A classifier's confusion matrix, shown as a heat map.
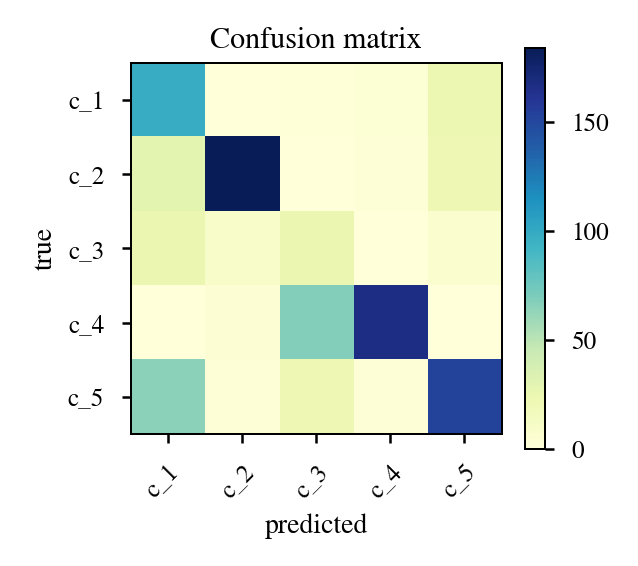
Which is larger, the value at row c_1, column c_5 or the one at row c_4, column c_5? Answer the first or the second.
the first
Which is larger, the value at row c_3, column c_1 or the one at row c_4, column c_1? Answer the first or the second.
the first
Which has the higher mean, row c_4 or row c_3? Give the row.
c_4
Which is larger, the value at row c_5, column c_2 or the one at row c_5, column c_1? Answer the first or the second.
the second
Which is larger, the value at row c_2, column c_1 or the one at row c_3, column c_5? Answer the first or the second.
the first
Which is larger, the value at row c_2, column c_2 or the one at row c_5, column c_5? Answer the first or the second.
the first
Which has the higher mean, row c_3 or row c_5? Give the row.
c_5
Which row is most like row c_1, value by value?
c_3
